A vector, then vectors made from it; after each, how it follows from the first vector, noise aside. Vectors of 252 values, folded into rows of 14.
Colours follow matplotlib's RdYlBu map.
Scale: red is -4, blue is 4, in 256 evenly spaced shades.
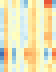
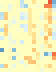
partly zeroed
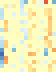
partly zeroed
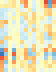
sign-scrambled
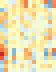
sign-scrambled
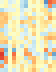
sign-scrambled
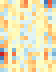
sign-scrambled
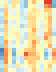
copied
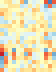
sign-scrambled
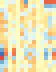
sign-scrambled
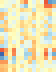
sign-scrambled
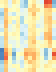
copied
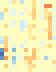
partly zeroed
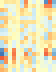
sign-scrambled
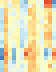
copied
